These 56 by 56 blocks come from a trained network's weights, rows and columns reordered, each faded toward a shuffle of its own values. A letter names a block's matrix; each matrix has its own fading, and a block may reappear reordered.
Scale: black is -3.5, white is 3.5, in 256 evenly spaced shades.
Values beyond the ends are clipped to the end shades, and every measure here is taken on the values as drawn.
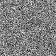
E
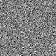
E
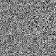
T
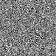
E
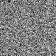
E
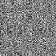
T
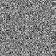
T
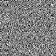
T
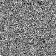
E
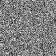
E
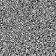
T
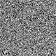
E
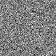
E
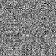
T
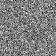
E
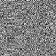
T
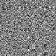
T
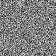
E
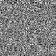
T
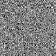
T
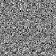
T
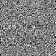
T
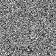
E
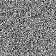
E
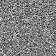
E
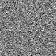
E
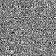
T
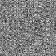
T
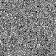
E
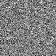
E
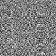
T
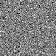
E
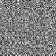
T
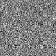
T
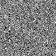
E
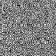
T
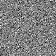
E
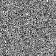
E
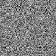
T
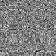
T
